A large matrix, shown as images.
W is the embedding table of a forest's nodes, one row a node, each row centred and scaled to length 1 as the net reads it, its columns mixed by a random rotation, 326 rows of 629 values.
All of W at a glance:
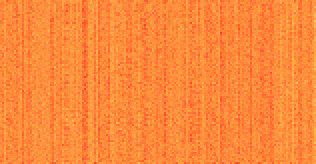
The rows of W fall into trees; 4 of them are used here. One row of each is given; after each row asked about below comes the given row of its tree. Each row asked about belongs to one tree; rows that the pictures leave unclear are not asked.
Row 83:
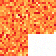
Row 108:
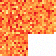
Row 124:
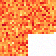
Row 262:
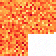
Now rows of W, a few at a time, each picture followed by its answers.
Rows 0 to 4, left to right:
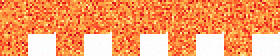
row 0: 262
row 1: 262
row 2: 262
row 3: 108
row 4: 83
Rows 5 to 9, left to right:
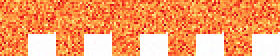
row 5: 262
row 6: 262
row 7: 108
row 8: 108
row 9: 124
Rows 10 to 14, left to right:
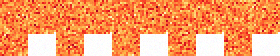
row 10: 83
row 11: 108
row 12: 83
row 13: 108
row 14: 262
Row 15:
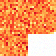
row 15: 108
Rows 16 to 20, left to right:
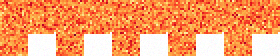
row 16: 83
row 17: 108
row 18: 262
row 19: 108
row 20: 124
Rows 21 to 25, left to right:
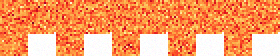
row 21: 124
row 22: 108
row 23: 108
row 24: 108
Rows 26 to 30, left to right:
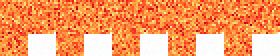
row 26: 262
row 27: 108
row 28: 83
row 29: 262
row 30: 124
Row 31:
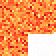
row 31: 262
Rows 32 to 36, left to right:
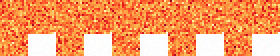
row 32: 124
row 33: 262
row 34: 108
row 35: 108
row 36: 124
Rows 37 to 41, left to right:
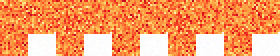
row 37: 262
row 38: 108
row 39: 83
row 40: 108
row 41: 262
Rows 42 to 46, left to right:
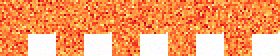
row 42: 108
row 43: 262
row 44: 124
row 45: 124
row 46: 108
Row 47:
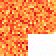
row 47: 108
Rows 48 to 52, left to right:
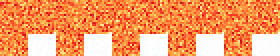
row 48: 262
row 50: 108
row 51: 262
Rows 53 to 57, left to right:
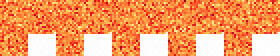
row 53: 262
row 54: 108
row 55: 262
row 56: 124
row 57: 262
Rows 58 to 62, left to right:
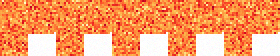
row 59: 262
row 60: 108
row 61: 83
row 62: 262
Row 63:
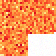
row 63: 108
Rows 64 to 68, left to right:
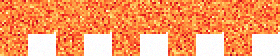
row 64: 108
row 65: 262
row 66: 262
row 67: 262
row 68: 124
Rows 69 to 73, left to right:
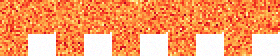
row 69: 108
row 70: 262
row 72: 262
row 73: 83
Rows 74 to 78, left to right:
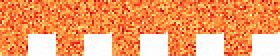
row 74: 108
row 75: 108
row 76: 108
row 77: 124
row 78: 108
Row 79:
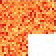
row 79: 124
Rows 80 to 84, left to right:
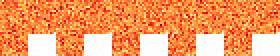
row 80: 262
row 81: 108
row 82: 262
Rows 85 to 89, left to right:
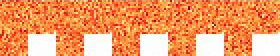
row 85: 83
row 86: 262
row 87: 124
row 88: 108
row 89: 262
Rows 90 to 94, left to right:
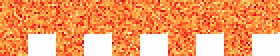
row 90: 83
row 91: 124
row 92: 108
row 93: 262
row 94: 262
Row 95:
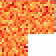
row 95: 124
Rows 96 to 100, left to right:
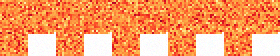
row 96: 262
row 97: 262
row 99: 124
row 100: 124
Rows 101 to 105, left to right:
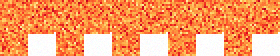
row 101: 124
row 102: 124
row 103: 262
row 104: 108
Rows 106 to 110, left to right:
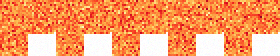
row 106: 262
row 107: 108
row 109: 262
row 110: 262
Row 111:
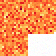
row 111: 108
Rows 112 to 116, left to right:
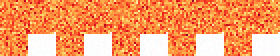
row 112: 108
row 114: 262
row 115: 108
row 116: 124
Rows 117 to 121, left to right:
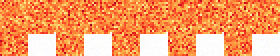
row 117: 262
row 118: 83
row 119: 262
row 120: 124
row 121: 108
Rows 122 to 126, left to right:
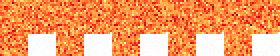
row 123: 124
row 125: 83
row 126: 124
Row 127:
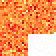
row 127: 262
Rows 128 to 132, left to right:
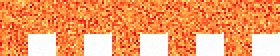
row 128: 262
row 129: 108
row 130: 262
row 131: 262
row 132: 124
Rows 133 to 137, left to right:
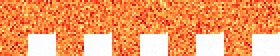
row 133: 108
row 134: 108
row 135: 124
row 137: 124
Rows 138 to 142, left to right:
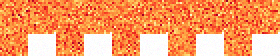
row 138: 83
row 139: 262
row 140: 262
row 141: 83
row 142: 108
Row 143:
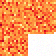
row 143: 262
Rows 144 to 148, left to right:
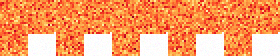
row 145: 262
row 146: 83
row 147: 262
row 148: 83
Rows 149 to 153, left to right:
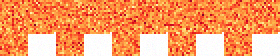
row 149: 83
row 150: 262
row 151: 124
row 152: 124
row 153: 124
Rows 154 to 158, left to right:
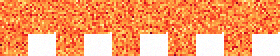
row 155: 262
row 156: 83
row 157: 124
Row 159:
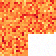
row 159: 262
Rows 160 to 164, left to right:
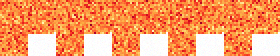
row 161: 83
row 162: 262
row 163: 124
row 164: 108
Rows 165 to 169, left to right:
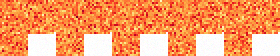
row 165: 108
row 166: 83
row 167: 124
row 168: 124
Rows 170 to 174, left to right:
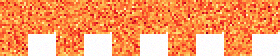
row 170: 262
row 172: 124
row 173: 83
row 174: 83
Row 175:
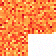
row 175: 262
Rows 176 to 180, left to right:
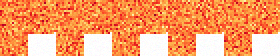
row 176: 124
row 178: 124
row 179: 262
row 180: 262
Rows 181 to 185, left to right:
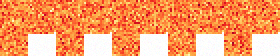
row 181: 262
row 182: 83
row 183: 108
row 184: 83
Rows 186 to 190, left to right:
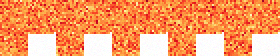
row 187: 108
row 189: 124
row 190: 108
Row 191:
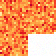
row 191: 83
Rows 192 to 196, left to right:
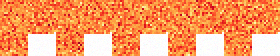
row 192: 262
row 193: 262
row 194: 108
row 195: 83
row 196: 108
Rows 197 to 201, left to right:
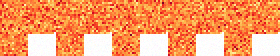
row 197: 124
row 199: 108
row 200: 262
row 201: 262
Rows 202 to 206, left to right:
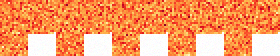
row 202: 108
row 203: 124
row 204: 108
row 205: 83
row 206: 83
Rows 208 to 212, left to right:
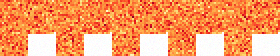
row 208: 108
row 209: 262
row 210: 83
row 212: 83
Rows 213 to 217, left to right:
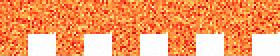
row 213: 108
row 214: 108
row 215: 262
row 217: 262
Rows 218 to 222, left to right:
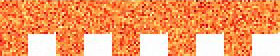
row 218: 262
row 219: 108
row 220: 262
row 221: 83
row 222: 108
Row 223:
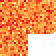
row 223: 108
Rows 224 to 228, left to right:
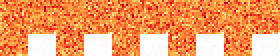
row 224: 83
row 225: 262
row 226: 83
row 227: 262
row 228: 262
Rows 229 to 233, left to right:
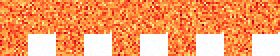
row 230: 262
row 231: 124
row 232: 83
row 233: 83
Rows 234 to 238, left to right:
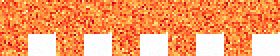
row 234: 262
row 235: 108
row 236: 262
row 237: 262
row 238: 262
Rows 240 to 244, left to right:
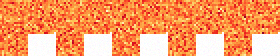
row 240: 262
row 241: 262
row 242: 124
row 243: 262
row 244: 83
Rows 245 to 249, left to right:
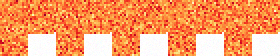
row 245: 124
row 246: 83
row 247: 124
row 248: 262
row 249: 262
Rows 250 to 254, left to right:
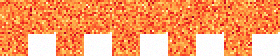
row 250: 262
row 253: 124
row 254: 262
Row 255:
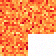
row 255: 108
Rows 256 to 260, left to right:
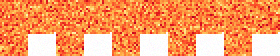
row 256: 108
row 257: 108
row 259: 124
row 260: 83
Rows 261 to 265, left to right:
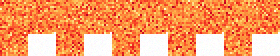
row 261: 262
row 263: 108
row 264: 262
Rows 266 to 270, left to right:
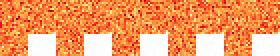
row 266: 108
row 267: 262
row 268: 83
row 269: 83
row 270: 262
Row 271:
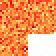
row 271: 108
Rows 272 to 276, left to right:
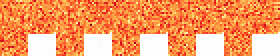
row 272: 262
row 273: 83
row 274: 262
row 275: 108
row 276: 262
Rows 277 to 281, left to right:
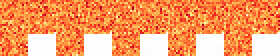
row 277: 124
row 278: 83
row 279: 108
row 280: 83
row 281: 83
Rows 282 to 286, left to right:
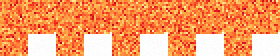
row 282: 83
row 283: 262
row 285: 108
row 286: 108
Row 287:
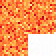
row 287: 262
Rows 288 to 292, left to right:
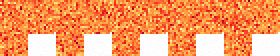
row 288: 108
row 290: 108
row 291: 124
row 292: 108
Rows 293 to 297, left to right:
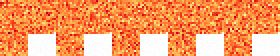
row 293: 262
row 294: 108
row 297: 124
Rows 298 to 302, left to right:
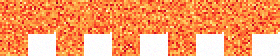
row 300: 108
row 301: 262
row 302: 262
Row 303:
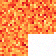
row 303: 124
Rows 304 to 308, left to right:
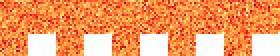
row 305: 108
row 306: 262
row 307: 262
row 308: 83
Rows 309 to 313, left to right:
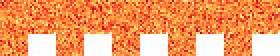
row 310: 83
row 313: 83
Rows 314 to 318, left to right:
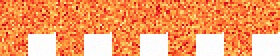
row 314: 124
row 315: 108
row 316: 124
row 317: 108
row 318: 262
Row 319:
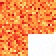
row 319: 262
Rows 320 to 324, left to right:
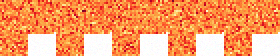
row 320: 108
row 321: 83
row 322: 108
